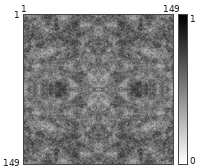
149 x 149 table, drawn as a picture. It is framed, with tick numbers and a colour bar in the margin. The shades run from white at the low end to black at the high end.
No seam splits the table. The field is mottled with small blotches. No overall slope runs across the table. No regular stripes run through it. It mirrors both left to right and top to bottom.
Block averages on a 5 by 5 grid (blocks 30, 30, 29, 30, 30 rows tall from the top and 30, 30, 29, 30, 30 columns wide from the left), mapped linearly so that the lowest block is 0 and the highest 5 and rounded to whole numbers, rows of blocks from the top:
4 5 3 5 4 / 2 3 2 3 2 / 3 4 0 4 3 / 2 3 2 3 2 / 4 5 3 5 4
